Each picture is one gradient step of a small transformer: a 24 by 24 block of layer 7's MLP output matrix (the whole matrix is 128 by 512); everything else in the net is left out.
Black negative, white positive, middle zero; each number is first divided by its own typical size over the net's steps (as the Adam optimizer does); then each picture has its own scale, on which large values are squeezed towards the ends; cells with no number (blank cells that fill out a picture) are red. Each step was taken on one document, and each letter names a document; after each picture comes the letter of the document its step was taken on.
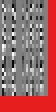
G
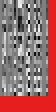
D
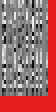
D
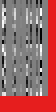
G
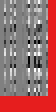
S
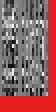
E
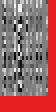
D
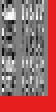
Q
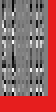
G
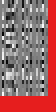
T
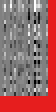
S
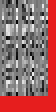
E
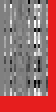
S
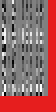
G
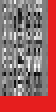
D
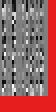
G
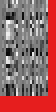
T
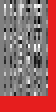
S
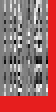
D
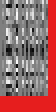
E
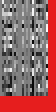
T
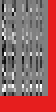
G
